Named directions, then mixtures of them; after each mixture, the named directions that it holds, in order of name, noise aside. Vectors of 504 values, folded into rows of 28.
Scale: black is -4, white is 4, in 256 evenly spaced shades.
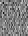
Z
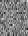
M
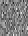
M, Z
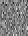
M, Z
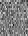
M, Z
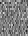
M, Z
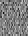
Z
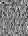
Z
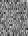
M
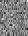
M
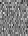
M, Z
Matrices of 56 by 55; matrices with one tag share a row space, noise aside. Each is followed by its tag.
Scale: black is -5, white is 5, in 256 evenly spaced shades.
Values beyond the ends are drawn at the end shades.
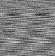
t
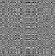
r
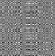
r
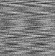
t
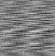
t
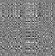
r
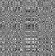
r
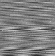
t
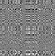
r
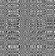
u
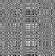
r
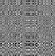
r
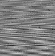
t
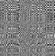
u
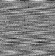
t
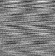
t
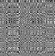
u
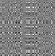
r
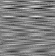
t
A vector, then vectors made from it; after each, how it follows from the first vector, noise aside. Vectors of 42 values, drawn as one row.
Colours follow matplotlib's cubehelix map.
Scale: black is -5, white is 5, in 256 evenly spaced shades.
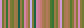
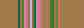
partly zeroed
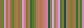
reversed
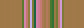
partly zeroed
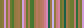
reversed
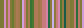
reversed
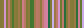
reversed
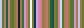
scaled up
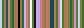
scaled up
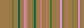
partly zeroed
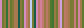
copied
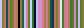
scaled up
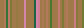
partly zeroed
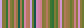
copied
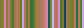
reversed
